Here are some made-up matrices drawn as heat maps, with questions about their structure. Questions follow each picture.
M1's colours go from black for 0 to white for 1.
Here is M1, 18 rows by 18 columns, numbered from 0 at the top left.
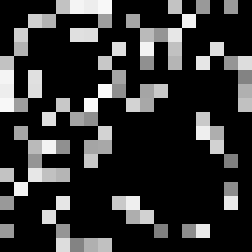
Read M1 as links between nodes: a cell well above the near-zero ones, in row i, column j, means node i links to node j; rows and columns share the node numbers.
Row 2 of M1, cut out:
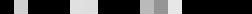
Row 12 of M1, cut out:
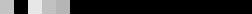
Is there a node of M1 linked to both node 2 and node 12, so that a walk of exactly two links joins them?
no
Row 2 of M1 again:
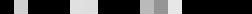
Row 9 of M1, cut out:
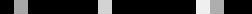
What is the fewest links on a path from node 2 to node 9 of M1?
2
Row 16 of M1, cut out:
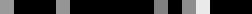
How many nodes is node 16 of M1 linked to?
5
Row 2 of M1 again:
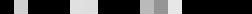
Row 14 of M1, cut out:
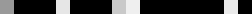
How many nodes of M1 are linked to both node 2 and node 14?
0
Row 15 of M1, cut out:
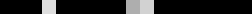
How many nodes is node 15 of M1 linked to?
3
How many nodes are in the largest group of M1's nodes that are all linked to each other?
4
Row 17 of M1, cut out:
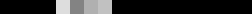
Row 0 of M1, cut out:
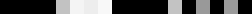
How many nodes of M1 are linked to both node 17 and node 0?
4
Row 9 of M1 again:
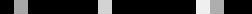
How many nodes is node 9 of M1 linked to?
4
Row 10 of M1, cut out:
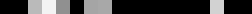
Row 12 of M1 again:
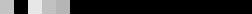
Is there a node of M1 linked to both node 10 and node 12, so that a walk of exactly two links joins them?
yes
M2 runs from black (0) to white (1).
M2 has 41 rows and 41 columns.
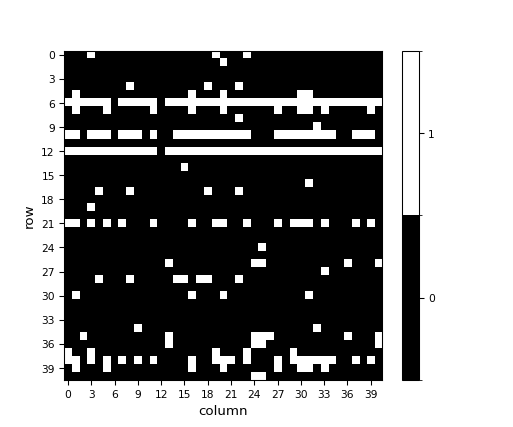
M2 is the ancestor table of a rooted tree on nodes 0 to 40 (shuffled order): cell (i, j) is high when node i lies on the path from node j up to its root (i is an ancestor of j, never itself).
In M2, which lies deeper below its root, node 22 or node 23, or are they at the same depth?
the same depth
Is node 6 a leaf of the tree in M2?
no
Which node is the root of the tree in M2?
12
